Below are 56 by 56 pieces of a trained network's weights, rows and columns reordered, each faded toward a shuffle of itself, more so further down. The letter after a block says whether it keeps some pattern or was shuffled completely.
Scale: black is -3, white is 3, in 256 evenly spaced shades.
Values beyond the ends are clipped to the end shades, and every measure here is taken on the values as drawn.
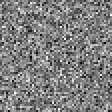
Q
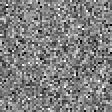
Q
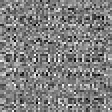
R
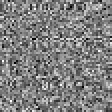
R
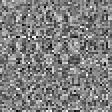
R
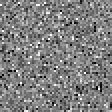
Q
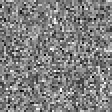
Q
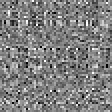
R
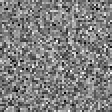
Q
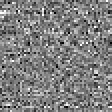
R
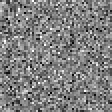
Q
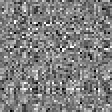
R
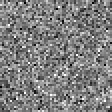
Q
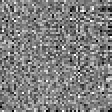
R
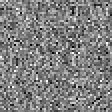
R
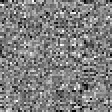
R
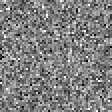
Q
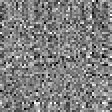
R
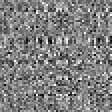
R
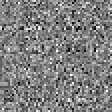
R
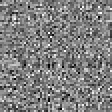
R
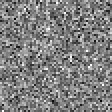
Q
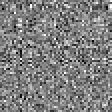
R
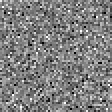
Q
